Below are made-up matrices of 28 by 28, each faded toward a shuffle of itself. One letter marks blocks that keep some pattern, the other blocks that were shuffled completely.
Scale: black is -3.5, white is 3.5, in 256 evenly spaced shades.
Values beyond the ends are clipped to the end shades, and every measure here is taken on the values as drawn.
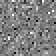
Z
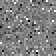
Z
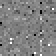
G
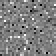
Z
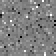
Z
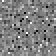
Z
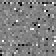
G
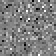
Z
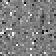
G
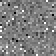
Z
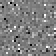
G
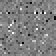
G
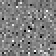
G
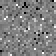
Z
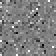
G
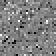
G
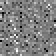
G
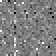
G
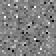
Z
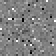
G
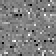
G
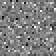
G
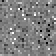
Z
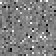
Z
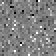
Z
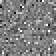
Z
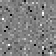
G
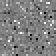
Z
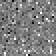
Z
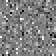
Z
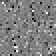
Z
